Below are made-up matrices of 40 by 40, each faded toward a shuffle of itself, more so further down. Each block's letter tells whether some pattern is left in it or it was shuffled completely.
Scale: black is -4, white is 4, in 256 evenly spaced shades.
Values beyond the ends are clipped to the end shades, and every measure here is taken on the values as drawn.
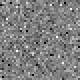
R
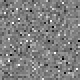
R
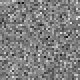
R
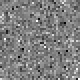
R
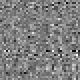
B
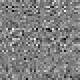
B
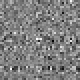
B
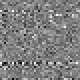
B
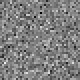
R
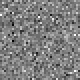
R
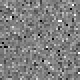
R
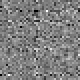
B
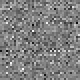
B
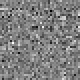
B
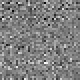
B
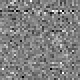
B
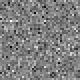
R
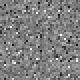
R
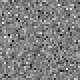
R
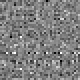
B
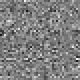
B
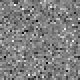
R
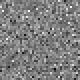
R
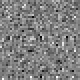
B
